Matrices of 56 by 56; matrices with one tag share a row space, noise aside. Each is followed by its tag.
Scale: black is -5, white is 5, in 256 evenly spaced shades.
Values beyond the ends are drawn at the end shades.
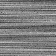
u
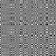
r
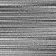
u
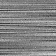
u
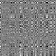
r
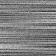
u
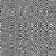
r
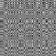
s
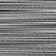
u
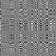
r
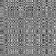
s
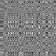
s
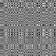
s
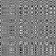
r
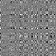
r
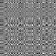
s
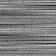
u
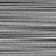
u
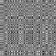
s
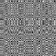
s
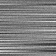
u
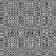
s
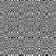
s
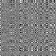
r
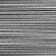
u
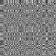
s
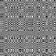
s
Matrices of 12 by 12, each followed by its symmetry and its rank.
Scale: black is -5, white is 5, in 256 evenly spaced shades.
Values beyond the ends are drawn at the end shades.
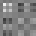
symmetric, rank one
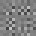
antisymmetric, rank two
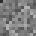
symmetric, full rank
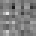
antisymmetric, rank two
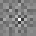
symmetric, rank two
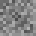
symmetric, full rank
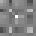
symmetric, rank two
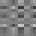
neither, rank one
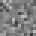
antisymmetric, full rank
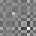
symmetric, rank two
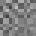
antisymmetric, rank two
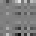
neither, rank one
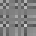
symmetric, rank one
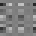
neither, rank one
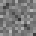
symmetric, full rank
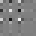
symmetric, rank one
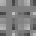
symmetric, rank one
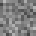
antisymmetric, full rank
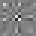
symmetric, rank two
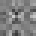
antisymmetric, rank two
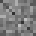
symmetric, full rank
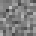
antisymmetric, full rank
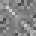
symmetric, full rank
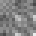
symmetric, rank two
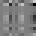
neither, rank one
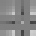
symmetric, rank one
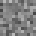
antisymmetric, full rank
